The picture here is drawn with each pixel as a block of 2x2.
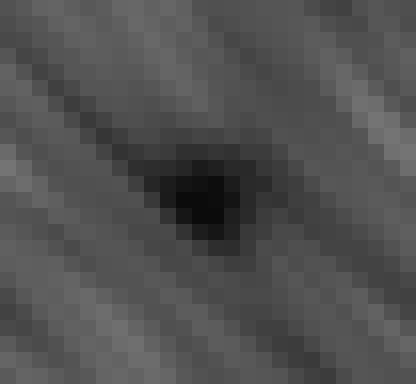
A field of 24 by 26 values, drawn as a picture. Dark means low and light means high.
Odd rows or columns: none. Average level on the scale: 30%. Roughest part: centre. Dips: one, in the centre. Slope: none. Ninth with the lowest average: centre.
